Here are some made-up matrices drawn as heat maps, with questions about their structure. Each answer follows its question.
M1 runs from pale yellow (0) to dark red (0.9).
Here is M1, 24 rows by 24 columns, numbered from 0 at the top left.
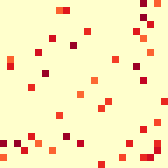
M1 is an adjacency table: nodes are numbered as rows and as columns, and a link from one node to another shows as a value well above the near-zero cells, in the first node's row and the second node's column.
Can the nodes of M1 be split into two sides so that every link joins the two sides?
no
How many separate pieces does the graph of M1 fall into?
4
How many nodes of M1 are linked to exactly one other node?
11
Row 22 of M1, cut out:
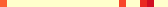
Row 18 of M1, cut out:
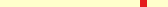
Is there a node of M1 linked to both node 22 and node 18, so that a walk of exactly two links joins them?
yes
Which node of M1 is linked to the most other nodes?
node 20
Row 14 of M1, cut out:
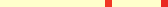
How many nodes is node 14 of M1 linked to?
2
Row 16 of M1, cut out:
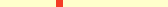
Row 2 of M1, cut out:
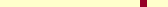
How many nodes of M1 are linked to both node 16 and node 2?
0
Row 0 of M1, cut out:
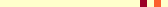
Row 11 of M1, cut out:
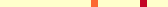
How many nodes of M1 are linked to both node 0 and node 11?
1
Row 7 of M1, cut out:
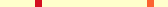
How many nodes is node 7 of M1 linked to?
2
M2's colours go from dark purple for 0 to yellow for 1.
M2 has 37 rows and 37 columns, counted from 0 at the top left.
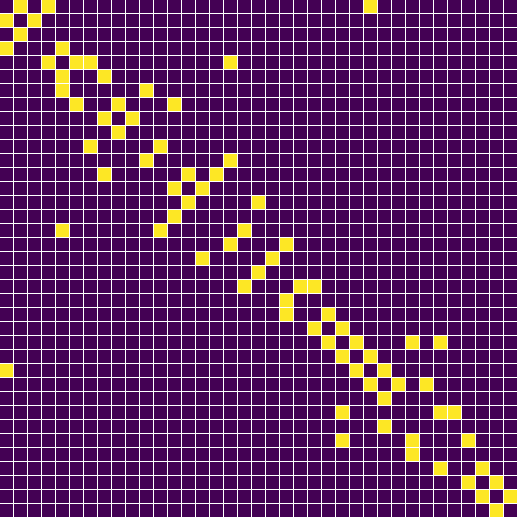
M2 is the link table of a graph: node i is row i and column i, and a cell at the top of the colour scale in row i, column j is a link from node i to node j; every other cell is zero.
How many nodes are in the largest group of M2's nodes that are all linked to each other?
3
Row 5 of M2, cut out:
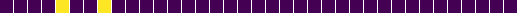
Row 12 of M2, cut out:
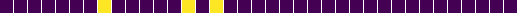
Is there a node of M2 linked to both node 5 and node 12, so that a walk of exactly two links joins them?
yes
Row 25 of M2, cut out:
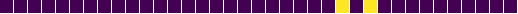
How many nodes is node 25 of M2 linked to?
2
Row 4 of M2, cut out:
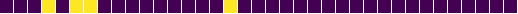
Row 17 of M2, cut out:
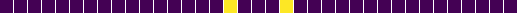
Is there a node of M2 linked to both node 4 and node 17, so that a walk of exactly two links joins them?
yes
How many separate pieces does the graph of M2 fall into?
1
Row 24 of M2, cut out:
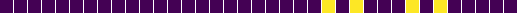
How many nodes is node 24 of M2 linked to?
4
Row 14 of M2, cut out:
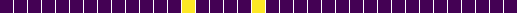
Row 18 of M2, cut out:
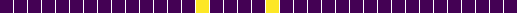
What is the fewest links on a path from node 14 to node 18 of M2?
1
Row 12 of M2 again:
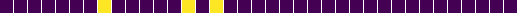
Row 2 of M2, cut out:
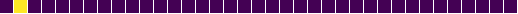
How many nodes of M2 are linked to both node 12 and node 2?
0
